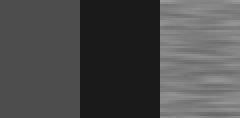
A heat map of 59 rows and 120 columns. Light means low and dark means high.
The table splits into one row of 3 panels. Panel 1,1: high, flat. Panel 1,2: very high, flat. Panel 1,3: middling, streaked across, faint in contrast.
